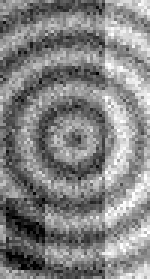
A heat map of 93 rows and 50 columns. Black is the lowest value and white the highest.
Seam: vertical, 70% of the way across, the right part higher. Odd patch: lower, in the bottom left. Rings: centred on the centre. Ninth with the lowest average: bottom left.
